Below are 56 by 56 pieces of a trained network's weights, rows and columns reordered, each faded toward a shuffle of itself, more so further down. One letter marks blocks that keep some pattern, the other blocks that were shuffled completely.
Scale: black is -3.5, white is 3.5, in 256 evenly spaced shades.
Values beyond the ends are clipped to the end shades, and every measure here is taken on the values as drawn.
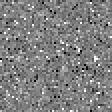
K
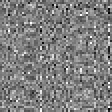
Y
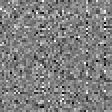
Y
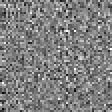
Y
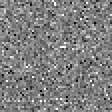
K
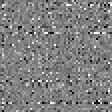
Y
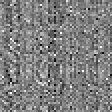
Y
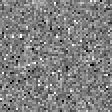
K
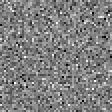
K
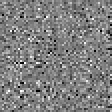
Y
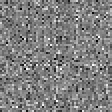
Y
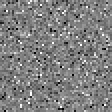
K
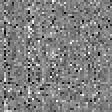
Y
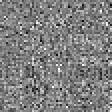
Y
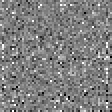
Y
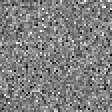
K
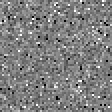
K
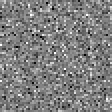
K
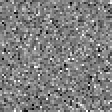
K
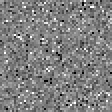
K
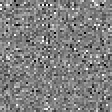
Y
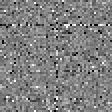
Y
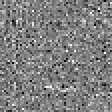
Y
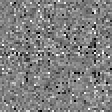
Y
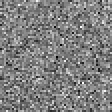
K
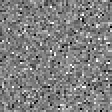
K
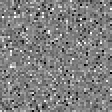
K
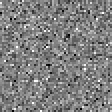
K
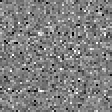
Y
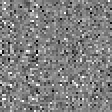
Y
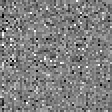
Y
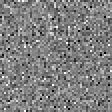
Y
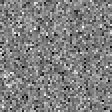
K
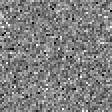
K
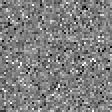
K
